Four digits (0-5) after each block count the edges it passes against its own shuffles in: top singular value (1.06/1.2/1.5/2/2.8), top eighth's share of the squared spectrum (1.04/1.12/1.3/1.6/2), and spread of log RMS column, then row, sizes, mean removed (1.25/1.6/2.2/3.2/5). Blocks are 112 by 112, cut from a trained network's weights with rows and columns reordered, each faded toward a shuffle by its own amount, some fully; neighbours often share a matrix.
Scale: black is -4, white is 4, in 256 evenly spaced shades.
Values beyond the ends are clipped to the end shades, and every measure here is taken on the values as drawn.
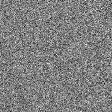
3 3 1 1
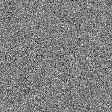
2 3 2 1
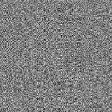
4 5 3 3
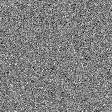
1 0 0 0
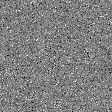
0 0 0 0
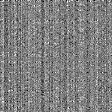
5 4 2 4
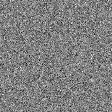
2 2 1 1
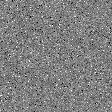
0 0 0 0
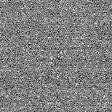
2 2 2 0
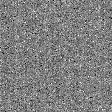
1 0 0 0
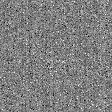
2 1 0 0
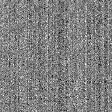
4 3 1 2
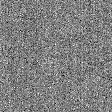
2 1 0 0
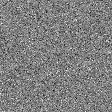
0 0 0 0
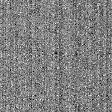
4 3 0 2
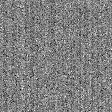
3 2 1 1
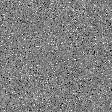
0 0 0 0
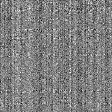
4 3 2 3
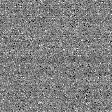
2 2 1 0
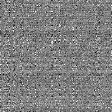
3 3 3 2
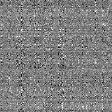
3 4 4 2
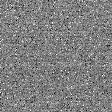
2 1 1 0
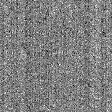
3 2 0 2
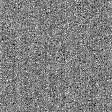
2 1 0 0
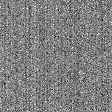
3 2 0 1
